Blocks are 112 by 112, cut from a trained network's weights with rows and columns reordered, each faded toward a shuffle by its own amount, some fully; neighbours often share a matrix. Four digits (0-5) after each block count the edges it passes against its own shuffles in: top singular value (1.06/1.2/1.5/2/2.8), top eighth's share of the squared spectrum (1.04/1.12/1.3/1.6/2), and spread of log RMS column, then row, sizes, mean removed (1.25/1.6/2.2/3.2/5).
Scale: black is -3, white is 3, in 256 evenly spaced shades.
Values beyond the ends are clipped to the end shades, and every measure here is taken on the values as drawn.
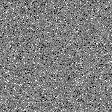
0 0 0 0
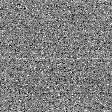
2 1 1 0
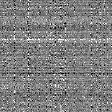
4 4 4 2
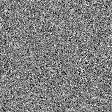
0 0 0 0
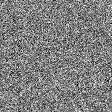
2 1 0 0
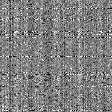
4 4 0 4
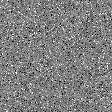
0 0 0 0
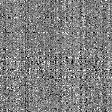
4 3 0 3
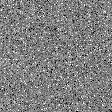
0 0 0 0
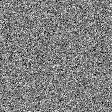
0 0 0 0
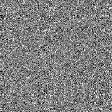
3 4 2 2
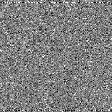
3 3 1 2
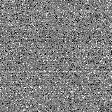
2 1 1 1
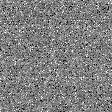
1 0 0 0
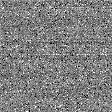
2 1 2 0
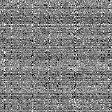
4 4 4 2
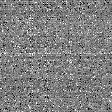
3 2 2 1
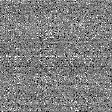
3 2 2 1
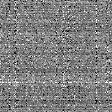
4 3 3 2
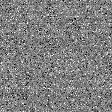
1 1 1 0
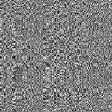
4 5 3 3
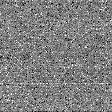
2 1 1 0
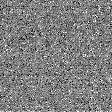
2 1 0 0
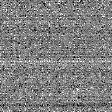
3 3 3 1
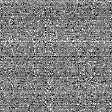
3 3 3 1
